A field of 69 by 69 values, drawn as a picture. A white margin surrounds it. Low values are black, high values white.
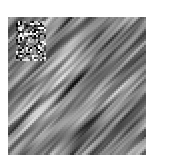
Roughest part: top left. Odd patch: rougher, in the top left. Slope: none. Grain: diagonal, up to the right. Average level on the scale: 50%.
